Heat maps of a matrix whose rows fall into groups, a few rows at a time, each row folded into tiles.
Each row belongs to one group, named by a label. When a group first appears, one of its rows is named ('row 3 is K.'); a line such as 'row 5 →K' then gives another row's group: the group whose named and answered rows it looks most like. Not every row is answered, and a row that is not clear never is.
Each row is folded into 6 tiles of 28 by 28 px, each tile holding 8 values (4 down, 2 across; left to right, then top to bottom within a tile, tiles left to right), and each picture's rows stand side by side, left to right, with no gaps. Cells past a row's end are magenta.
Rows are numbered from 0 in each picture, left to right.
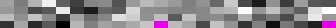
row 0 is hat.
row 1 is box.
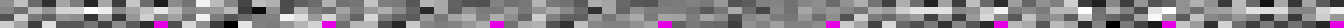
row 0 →box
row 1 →hat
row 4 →hat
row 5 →box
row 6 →box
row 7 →box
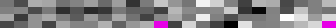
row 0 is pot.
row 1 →hat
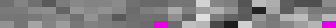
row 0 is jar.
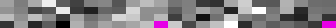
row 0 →hat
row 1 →jar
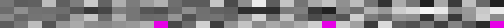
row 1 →pot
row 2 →box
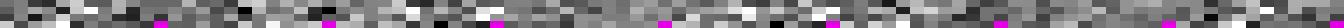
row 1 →pot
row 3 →hat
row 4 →box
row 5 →jar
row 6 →jar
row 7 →jar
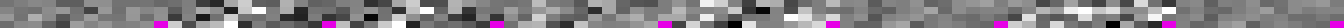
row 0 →hat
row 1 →jar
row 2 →jar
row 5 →jar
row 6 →box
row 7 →jar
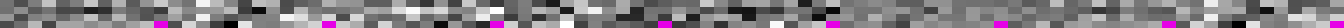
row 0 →pot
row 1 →hat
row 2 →box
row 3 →jar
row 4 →pot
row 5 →hat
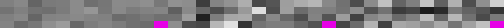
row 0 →jar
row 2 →pot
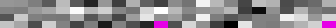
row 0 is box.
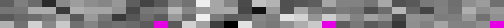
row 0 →jar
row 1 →hat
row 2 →hat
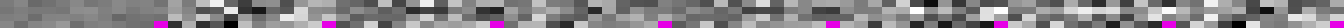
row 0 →jar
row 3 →hat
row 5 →box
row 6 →box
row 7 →hat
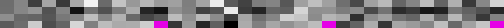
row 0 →pot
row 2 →pot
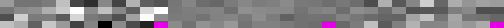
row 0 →box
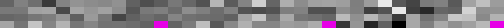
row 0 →jar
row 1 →pot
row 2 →hat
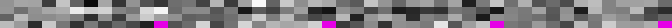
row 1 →pot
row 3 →pot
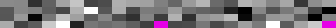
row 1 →pot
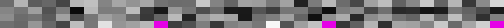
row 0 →pot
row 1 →pot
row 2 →pot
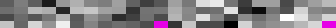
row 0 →jar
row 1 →hat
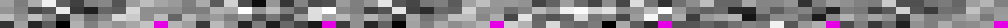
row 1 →box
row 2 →hat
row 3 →box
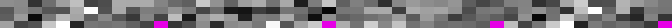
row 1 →pot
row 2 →jar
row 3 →jar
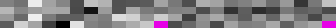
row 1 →pot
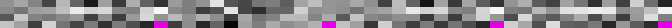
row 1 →hat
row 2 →box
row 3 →box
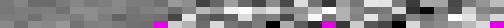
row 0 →jar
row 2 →hat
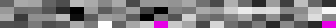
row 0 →pot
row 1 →box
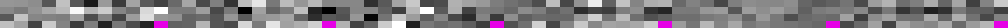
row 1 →pot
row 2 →jar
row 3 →pot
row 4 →jar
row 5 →pot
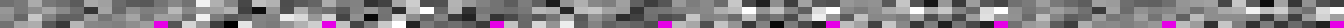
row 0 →hat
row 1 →hat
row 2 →jar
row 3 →jar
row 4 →box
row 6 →hat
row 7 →box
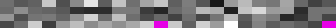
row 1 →jar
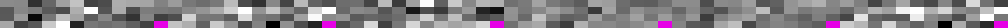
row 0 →jar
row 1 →box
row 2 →pot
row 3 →hat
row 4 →jar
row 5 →box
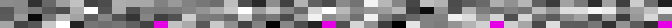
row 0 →jar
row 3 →box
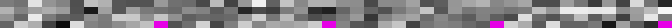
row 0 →hat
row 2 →jar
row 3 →box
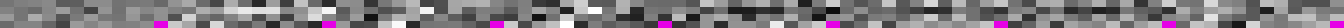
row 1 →box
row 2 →jar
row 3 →jar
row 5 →pot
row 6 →pot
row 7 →hat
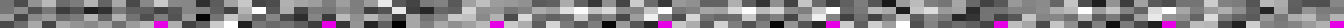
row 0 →pot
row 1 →jar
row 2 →hat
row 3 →box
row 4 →box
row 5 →jar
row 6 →box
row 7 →hat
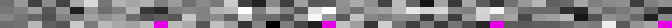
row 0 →pot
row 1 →box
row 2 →box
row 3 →pot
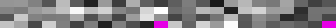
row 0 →box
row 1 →jar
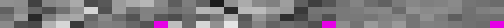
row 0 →jar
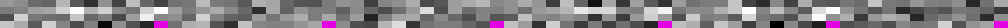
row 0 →box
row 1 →hat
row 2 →jar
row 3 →box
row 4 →box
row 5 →pot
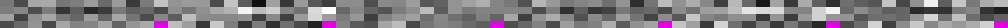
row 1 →box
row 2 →jar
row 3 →pot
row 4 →box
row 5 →pot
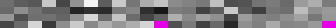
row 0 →pot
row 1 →hat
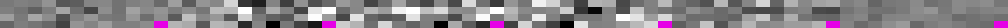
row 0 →hat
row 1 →box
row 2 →box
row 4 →pot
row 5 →jar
